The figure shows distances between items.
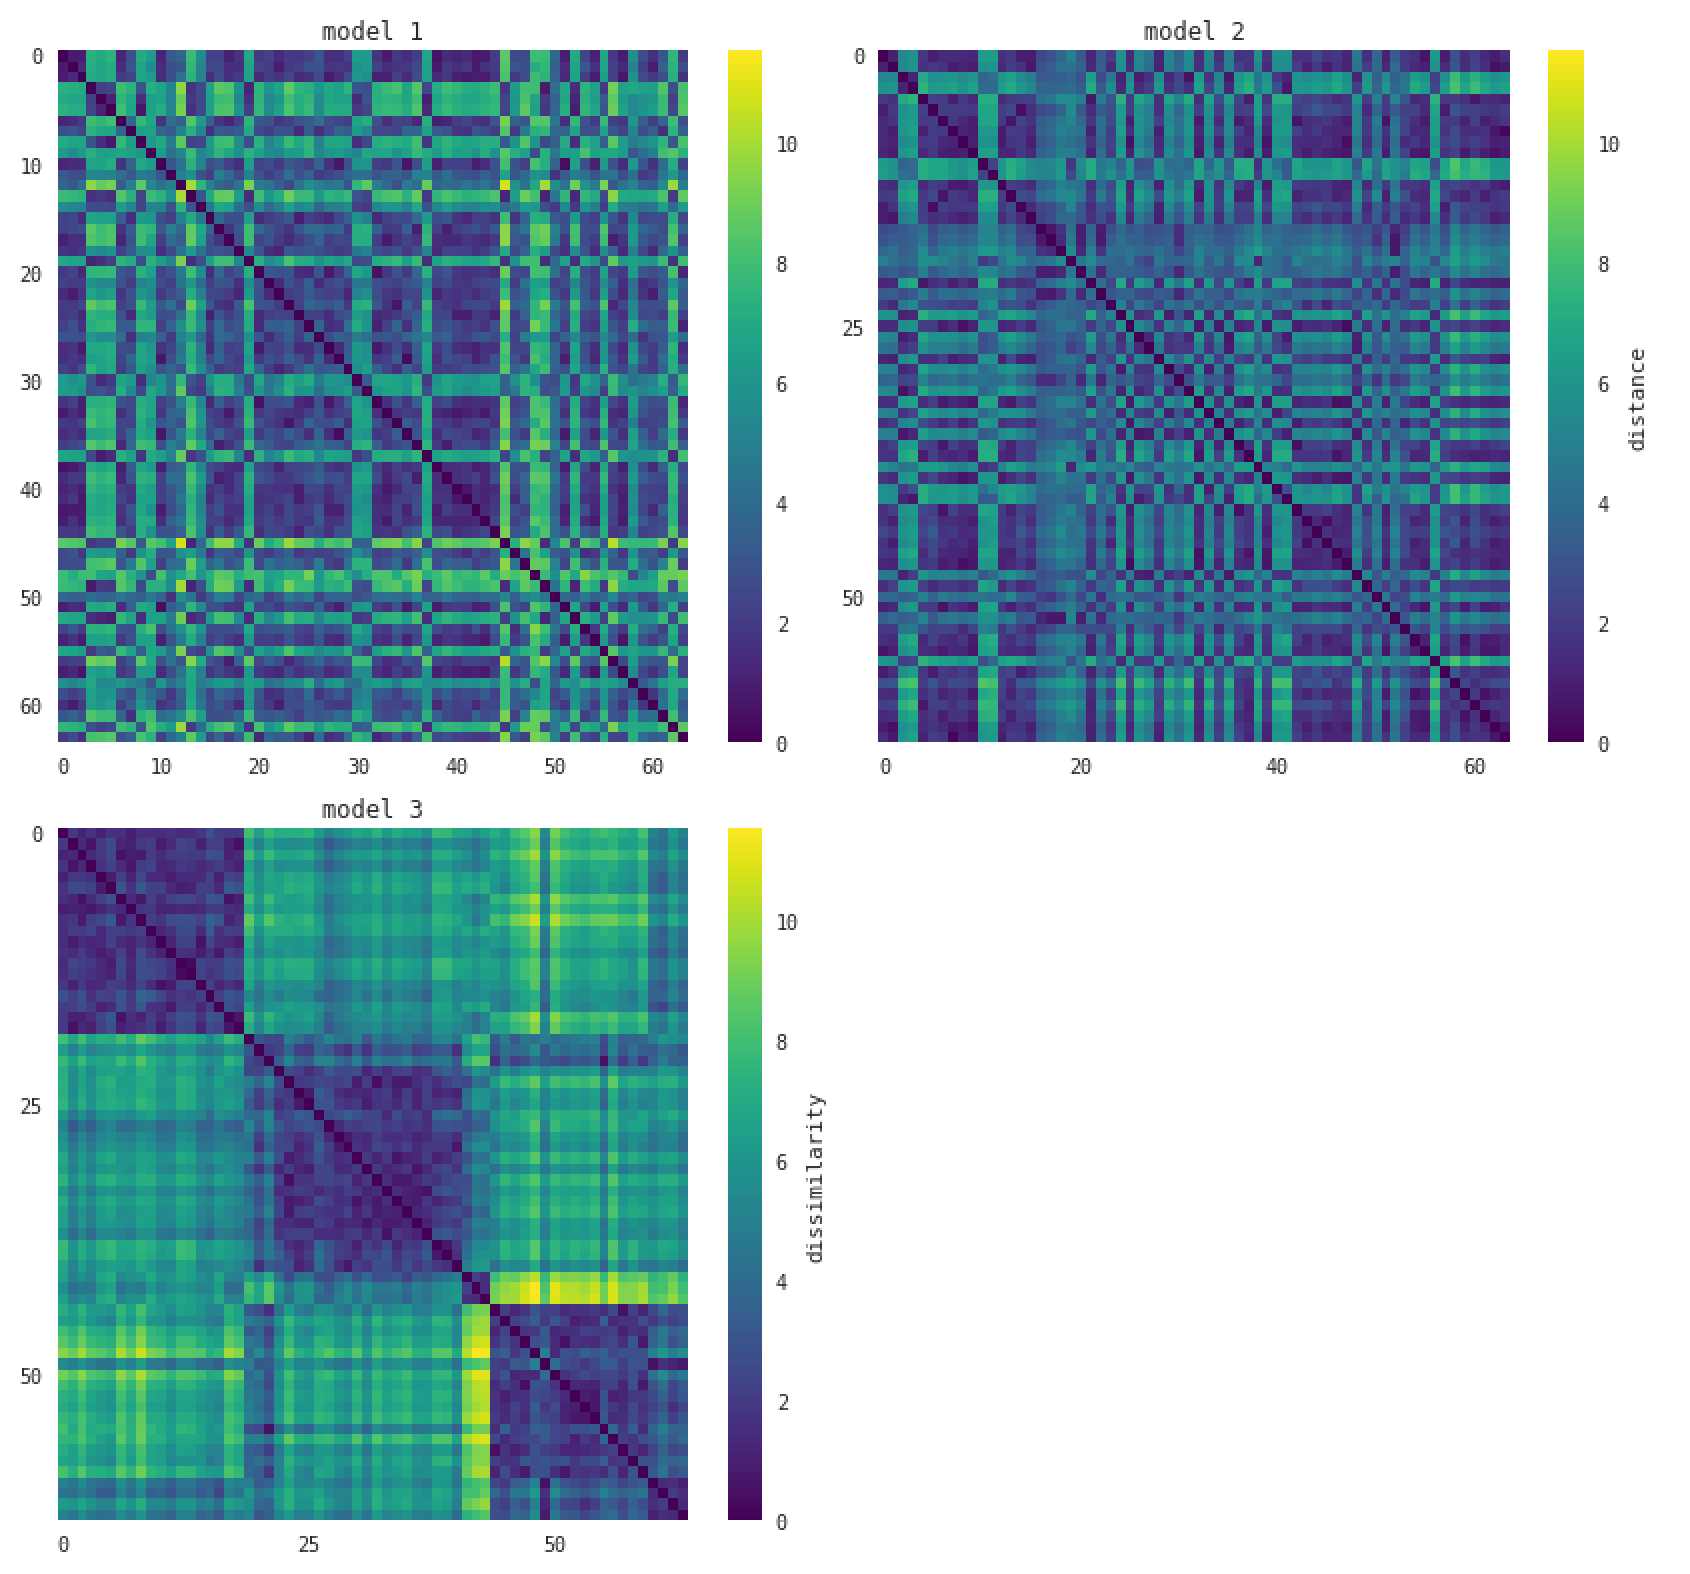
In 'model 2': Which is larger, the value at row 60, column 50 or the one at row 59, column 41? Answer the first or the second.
the second
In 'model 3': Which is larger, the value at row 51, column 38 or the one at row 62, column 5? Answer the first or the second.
the first
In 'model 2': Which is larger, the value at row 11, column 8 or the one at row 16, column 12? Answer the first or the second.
the first
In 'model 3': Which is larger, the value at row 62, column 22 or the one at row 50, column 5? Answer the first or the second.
the second
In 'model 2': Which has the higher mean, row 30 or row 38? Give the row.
38
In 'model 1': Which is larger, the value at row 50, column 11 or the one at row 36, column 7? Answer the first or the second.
the second
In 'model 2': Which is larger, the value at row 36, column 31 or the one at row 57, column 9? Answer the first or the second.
the first
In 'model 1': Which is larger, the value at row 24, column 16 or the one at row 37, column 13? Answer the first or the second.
the first
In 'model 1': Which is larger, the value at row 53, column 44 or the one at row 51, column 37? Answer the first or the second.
the second
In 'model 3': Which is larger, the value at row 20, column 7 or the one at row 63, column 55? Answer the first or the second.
the first
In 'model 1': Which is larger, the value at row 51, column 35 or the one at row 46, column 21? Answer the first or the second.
the second
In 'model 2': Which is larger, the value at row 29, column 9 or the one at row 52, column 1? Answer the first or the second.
the first
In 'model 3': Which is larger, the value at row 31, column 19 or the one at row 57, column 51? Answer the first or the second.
the first
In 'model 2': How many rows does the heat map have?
64
